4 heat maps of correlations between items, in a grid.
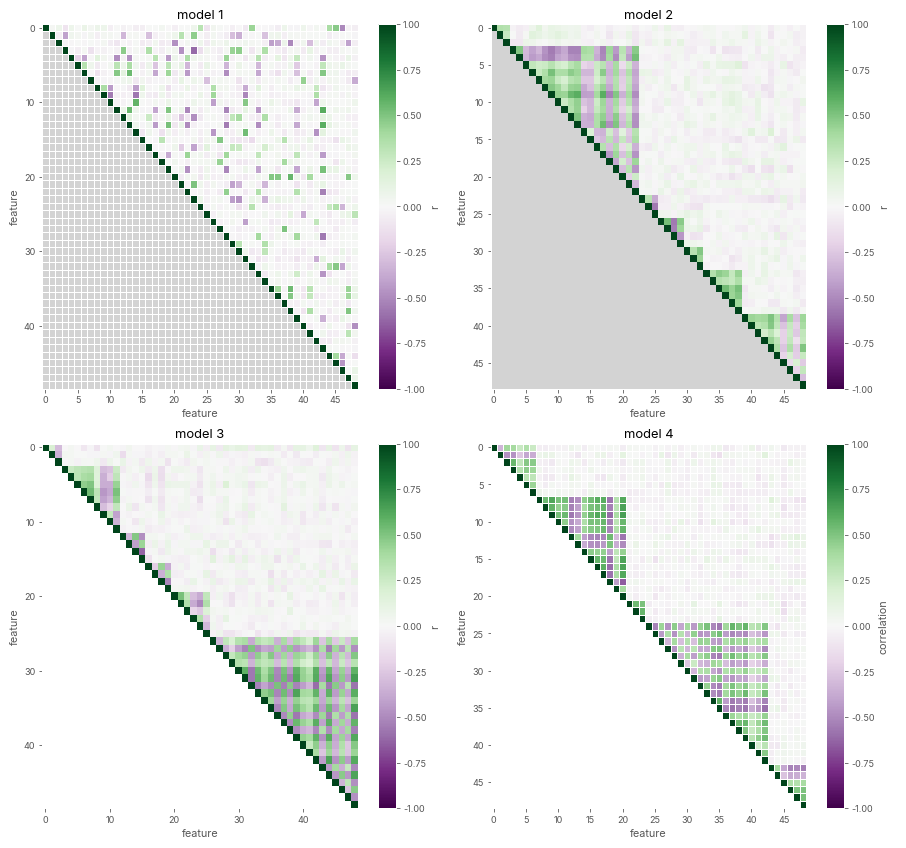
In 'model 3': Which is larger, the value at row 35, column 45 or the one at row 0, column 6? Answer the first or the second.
the second
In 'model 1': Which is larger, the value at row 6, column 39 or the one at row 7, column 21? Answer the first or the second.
the second
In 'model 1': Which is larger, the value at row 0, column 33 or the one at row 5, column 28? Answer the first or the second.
the first
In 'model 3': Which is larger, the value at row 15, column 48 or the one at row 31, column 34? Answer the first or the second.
the second
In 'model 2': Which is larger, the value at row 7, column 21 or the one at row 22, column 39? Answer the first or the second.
the first
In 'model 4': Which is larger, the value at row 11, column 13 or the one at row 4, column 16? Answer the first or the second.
the second
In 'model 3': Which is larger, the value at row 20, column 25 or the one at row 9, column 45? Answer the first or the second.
the first
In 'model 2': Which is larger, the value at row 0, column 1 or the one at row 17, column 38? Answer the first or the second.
the first
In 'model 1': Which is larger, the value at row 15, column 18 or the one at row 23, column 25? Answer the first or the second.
the first
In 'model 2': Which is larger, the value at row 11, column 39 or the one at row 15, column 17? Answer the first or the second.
the first
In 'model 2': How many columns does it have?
49
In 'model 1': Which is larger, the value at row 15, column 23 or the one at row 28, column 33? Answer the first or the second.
the second
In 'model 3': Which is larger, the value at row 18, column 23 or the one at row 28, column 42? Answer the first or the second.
the second
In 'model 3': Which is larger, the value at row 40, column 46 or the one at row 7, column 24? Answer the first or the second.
the first
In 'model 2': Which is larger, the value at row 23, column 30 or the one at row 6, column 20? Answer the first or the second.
the first
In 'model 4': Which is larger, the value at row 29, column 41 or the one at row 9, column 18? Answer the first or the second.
the first
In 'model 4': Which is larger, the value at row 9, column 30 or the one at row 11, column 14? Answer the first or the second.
the second
